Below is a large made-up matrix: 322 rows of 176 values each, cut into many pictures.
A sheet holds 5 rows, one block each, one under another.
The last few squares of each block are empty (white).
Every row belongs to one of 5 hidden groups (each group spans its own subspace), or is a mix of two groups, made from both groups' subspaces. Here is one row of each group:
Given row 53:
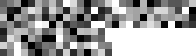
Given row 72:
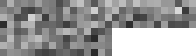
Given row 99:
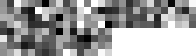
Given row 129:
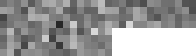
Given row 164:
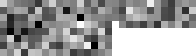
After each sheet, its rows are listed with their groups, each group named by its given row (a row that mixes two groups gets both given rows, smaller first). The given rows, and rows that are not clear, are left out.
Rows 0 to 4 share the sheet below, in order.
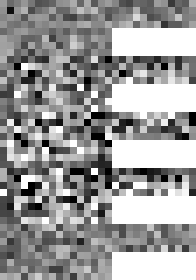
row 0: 129
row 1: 72
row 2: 99
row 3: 72
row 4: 164
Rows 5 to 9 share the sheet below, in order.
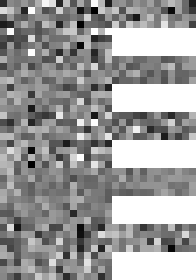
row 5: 129
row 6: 129
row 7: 129
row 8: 53
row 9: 99
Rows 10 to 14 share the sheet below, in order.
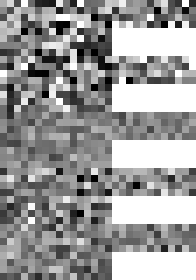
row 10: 164
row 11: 129
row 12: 53 and 164
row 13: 129
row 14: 164
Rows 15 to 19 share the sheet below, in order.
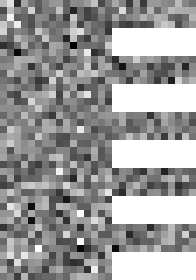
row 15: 53
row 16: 53
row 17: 164
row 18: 129
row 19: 164
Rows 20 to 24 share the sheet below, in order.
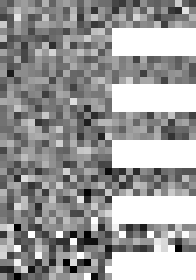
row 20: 72
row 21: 53
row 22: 99
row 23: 72
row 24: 53
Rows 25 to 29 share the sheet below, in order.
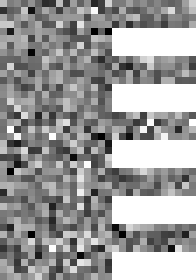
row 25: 129
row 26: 99
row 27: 53
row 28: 53 and 99
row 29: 53
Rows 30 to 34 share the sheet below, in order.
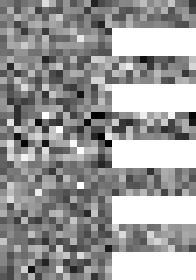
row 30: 99
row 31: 99
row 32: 99
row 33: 164
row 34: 53 and 129
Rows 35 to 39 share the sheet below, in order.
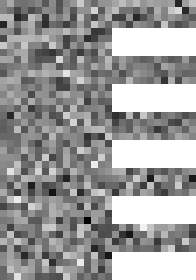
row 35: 72
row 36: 129 and 164
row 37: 53 and 72
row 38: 53
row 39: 99
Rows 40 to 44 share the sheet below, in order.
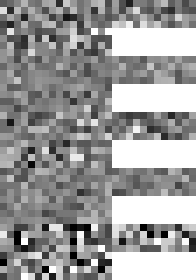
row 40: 129
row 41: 53
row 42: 129
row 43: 129 and 164
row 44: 72
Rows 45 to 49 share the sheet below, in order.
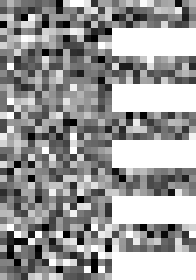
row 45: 72
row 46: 99
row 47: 53 and 129
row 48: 53
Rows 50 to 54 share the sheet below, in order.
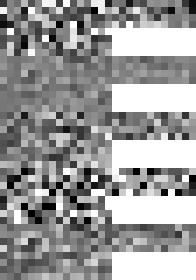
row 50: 129
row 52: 164
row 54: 72
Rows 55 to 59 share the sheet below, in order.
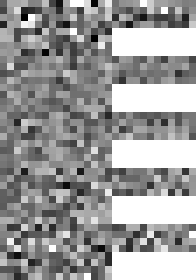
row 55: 72
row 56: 129
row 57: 72
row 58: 164
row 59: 53
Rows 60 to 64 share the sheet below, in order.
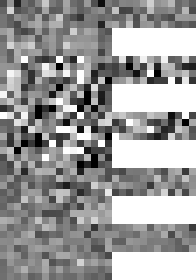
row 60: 99
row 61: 99 and 164
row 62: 164
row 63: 164
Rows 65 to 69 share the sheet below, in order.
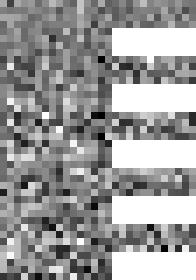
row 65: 99
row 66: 99
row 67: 99
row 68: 72
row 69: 164
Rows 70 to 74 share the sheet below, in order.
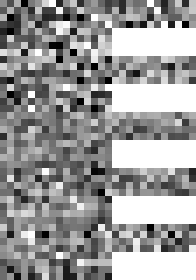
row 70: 164
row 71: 129
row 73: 99
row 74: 99
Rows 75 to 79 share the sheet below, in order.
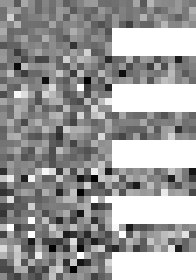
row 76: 72
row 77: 99 and 129
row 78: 129
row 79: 53
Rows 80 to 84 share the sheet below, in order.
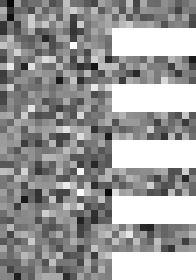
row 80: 53
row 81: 129
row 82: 164
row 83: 164
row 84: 99
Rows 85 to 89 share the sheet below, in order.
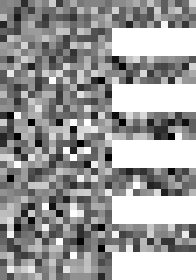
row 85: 72 and 164
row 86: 53
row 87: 53
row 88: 129
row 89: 99
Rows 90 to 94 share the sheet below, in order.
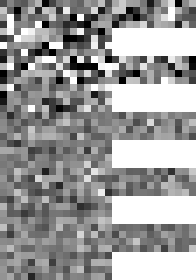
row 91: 129
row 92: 53
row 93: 99
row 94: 99 and 129
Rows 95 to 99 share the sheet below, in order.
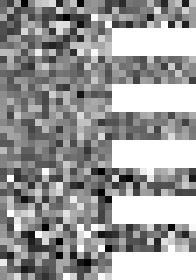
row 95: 164
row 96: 99
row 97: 99
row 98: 99
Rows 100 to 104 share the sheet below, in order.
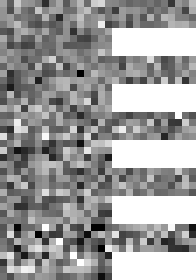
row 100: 99
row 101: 164
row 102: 72
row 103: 72 and 99
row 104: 99
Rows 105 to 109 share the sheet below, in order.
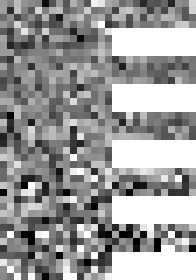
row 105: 99
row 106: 53
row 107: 53
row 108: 72
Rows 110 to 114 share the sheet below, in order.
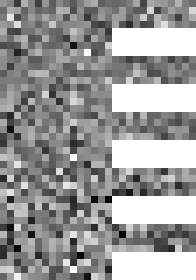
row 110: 53
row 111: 129
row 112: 53
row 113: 129
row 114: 53
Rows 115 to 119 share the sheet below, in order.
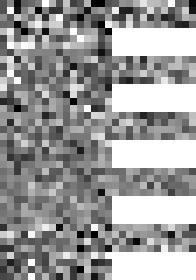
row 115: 99
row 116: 53
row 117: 99
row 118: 53 and 99
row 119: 129
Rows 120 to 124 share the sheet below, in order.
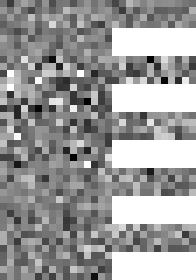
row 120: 53
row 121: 164
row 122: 53
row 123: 99
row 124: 72
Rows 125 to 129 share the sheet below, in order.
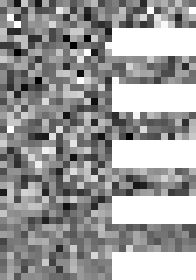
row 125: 53
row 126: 164
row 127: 53
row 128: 72 and 164
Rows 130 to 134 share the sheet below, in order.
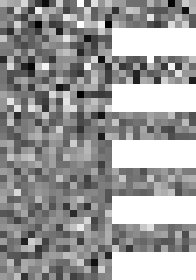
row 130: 99 and 164
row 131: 99
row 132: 99
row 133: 53
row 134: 72 and 164
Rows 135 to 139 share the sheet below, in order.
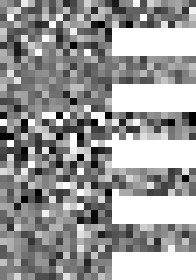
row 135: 53
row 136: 53
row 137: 129
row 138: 164
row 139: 99
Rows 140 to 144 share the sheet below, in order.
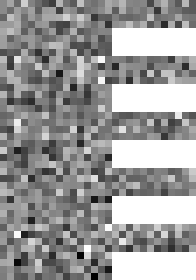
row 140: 164
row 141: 99
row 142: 72
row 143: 129
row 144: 72
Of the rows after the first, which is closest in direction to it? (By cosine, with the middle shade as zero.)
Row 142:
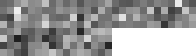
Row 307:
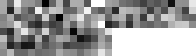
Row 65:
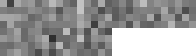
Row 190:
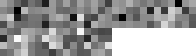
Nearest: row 307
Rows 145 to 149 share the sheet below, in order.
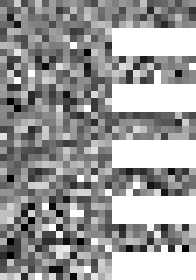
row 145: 53
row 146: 53 and 99
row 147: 72
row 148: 129
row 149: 164
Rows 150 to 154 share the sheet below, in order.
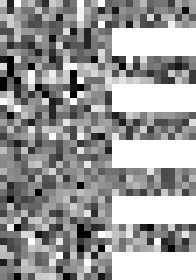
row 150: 99
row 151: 53
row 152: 53
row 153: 164
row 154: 99
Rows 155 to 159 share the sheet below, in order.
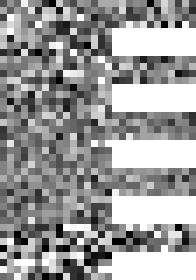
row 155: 164
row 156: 99 and 129
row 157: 129
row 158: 129 and 164
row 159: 72
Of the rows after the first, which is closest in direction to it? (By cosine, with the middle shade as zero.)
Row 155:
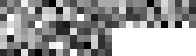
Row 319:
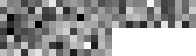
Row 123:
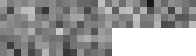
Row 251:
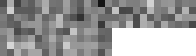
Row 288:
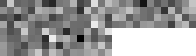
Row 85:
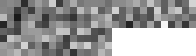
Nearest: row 123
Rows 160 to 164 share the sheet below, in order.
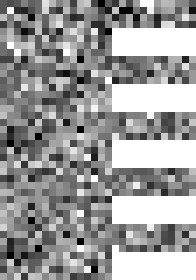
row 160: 99
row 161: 164
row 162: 164
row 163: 129
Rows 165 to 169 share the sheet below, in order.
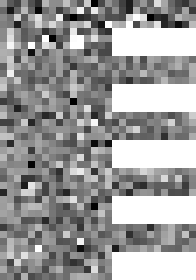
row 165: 99 and 129
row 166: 53
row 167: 129
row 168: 72
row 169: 164
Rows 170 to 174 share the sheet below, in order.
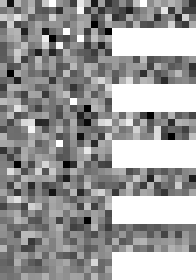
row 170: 99
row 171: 53
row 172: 99
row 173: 53
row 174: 72
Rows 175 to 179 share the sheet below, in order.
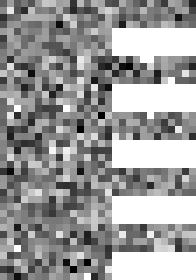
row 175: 129
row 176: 99
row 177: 99 and 164
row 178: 53 and 164
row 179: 53
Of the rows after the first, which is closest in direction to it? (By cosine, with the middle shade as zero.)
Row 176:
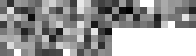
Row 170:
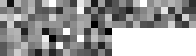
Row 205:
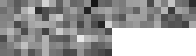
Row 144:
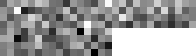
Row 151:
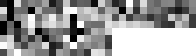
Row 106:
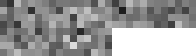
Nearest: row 170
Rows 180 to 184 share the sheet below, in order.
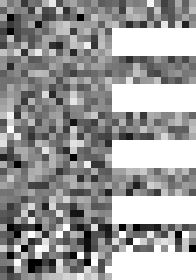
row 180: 164
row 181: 129
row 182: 53
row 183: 129
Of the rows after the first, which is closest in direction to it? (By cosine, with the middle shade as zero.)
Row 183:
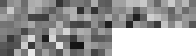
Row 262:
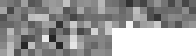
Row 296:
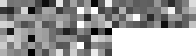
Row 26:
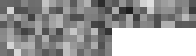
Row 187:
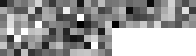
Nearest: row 26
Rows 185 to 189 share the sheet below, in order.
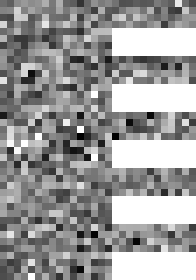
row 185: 72
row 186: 72
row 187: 164
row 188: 164
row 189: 129
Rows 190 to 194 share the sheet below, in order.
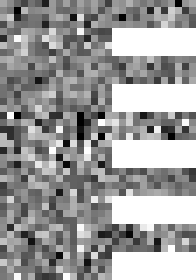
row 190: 72
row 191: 53 and 164
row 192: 99
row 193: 129
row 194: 99
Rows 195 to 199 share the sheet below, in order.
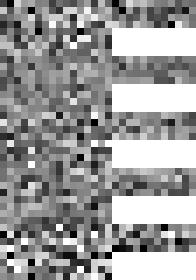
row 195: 53
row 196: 53
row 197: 129
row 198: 72
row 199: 129
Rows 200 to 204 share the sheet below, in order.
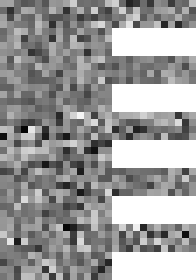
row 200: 53 and 129
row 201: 99
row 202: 72
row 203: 164
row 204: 53 and 72
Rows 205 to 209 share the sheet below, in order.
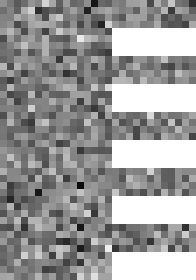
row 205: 99
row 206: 129
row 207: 99
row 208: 164
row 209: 164
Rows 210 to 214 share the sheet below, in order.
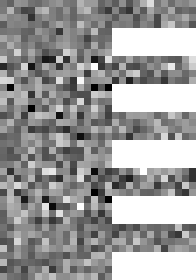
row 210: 99
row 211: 129
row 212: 129 and 164
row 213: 99
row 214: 72
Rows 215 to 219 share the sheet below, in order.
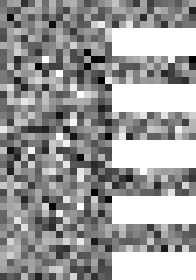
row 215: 53
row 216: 99
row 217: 129
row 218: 99
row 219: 164
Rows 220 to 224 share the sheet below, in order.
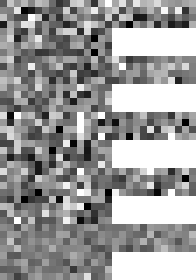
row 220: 72
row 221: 53
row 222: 99
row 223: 99 and 164
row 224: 53
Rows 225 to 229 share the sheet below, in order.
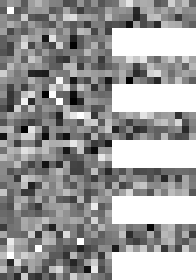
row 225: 129
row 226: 129
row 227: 72
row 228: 72
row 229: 164
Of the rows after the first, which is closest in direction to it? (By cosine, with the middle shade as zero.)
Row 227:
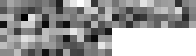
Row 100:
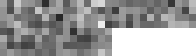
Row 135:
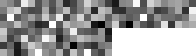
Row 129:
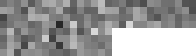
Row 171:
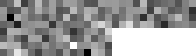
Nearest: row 135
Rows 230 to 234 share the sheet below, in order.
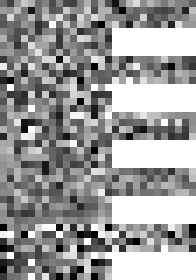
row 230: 53
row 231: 129
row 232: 72
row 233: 99
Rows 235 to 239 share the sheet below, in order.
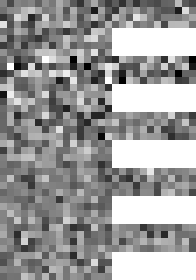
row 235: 72
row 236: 99 and 129
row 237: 99
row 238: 99
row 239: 72
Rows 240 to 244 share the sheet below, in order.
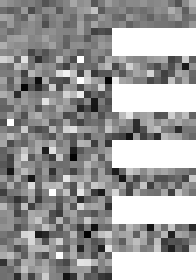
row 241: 164
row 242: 129
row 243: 53
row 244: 99
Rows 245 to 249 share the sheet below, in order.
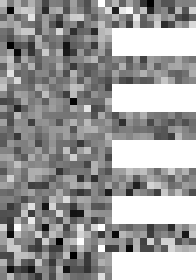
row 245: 99
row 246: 53
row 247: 53
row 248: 129
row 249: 99
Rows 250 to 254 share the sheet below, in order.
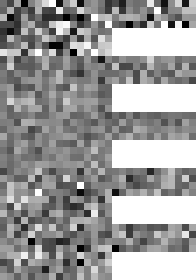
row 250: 164
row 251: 99
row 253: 164
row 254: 53 and 164
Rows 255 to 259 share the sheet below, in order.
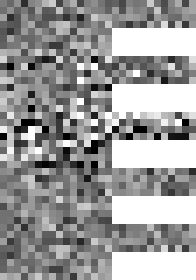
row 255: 164
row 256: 129
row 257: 72
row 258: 99
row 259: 164
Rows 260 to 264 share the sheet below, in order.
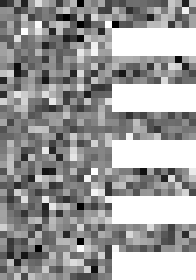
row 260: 164
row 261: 72
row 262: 129
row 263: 99
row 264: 164
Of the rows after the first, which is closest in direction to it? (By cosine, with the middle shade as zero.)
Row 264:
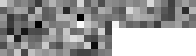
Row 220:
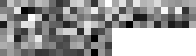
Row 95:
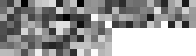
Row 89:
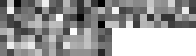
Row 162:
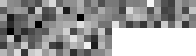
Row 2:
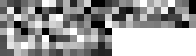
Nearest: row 162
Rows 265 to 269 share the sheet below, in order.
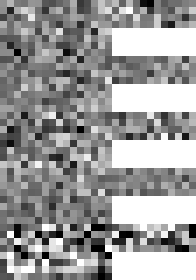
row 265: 99
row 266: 164
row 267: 164
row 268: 72 and 99
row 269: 99
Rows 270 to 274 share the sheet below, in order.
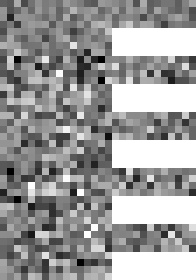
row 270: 53
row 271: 99
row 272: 164
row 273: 53
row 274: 99
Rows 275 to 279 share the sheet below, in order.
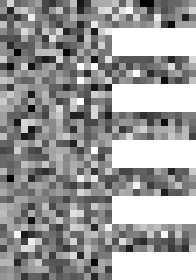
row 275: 99
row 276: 129
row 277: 72
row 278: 129
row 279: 72
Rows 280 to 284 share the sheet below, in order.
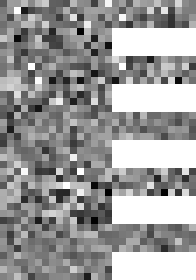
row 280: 72
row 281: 53 and 164
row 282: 53
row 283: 164
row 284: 53 and 129
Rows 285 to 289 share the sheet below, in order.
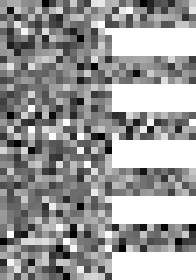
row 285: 99
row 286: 129
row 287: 53
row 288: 99
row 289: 129
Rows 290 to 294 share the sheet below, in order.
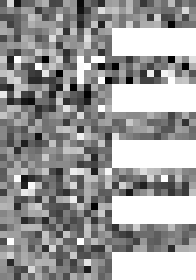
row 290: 99
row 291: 99
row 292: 164
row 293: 72
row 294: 53 and 164
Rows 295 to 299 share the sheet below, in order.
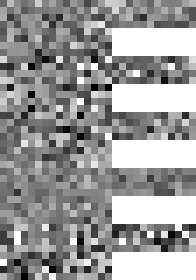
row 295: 53 and 72
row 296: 129
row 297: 164
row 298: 53
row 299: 72
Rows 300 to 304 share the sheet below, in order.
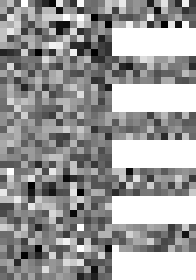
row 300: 164
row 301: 99
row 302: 164
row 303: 53
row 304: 164
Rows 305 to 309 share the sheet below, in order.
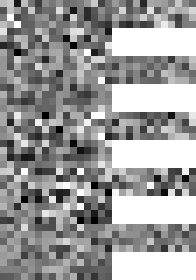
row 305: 53
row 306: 99
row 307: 99
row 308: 164
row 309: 164
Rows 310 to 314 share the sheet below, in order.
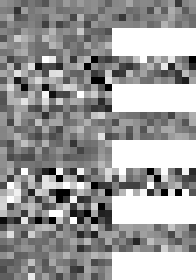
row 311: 99
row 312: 99
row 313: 164
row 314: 129
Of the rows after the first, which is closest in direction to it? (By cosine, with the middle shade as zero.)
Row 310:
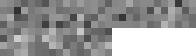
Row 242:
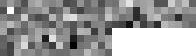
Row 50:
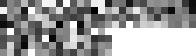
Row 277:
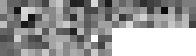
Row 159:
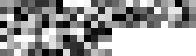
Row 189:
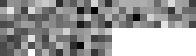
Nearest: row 159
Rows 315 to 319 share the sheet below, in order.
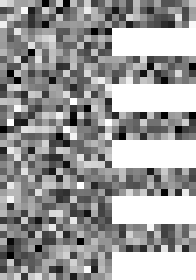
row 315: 53 and 129
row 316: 53
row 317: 129
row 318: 164
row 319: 164
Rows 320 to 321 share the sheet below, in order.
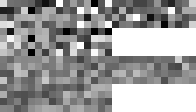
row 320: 129
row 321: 72
